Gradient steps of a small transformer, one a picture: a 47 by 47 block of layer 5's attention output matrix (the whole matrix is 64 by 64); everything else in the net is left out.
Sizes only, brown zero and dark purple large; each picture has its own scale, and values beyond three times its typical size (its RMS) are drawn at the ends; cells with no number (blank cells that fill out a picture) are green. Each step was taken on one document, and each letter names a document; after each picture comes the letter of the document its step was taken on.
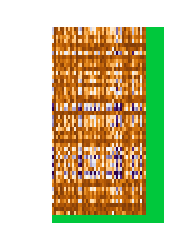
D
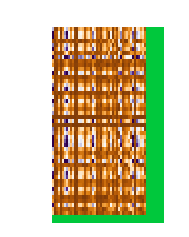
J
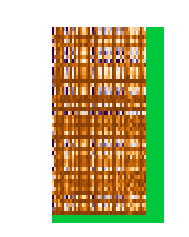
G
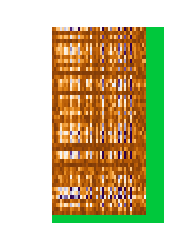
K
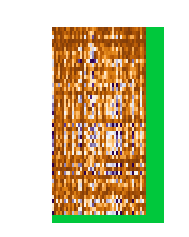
D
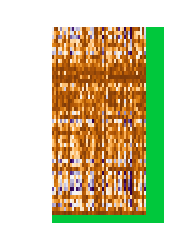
K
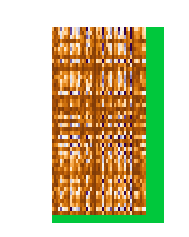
K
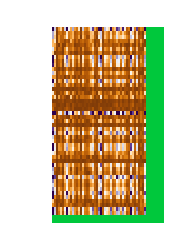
G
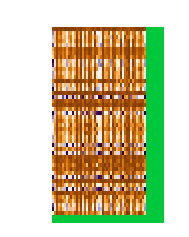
G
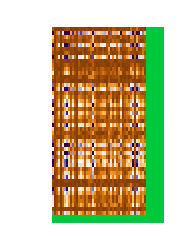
J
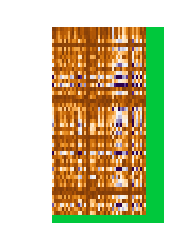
D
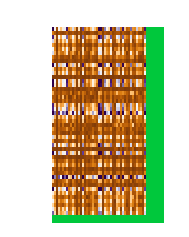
G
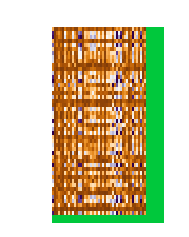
D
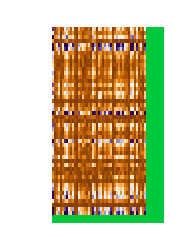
G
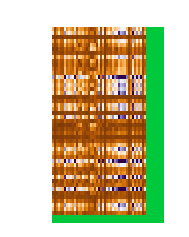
D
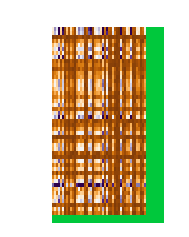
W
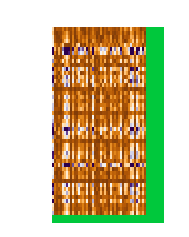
J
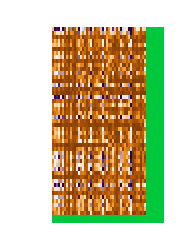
W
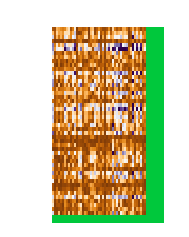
D
